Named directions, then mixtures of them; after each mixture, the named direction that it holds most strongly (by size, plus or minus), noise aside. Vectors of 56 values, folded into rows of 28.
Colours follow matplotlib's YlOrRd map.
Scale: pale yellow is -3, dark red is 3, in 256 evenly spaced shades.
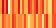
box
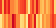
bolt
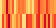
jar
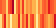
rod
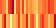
rod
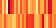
box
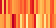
bolt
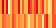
box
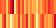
rod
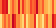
box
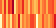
rod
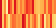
jar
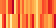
rod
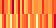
rod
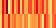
box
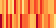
rod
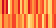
box
